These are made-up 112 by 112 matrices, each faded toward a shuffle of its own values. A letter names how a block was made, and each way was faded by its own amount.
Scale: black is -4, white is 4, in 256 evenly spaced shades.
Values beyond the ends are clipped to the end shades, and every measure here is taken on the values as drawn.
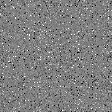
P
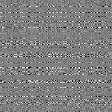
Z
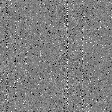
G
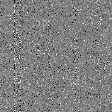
G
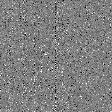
G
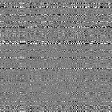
Z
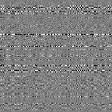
Z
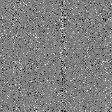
P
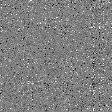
P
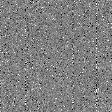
G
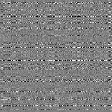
Z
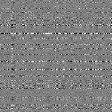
Z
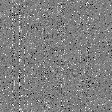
G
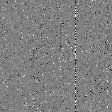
G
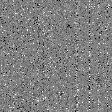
G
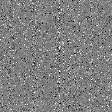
G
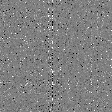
P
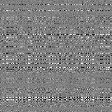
Z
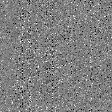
G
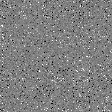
P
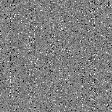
G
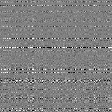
Z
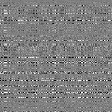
Z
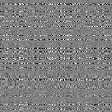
Z
